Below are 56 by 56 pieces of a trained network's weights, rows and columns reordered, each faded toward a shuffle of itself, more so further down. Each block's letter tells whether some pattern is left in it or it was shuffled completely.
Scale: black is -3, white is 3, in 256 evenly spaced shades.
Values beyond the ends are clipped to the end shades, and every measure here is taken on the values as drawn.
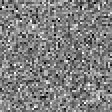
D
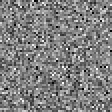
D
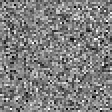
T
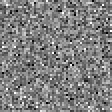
D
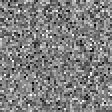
T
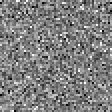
D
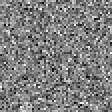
D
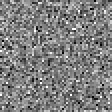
D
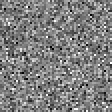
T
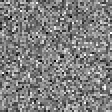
T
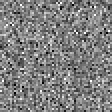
T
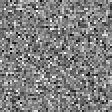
D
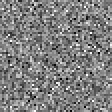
D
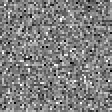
D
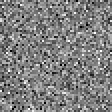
D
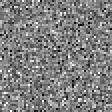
D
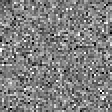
D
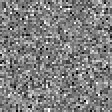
T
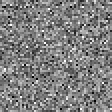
T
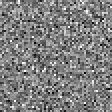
D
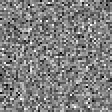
T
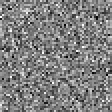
D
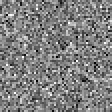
D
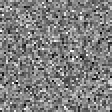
D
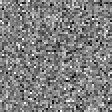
D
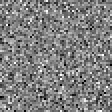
T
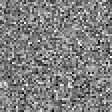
D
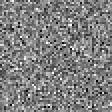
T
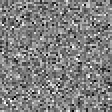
T
